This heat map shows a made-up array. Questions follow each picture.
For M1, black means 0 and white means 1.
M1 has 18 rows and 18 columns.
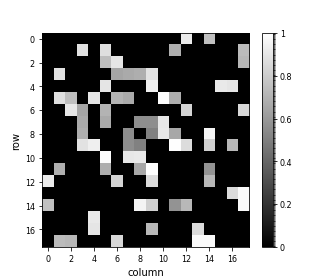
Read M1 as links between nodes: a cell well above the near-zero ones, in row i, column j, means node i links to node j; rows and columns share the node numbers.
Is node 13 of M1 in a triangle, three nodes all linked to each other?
no
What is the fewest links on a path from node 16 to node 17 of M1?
2
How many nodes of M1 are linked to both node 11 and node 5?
1
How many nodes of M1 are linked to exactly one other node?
1
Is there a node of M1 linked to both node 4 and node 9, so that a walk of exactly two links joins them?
yes
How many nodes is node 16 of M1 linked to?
3
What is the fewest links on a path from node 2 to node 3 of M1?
2
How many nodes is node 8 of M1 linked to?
6
